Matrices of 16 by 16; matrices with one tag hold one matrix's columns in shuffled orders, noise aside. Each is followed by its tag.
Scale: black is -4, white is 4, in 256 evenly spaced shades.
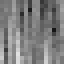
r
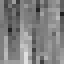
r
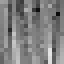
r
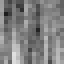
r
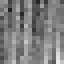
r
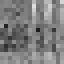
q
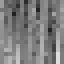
r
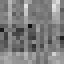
q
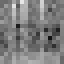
q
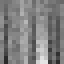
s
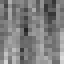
r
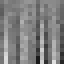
s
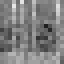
q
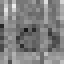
q
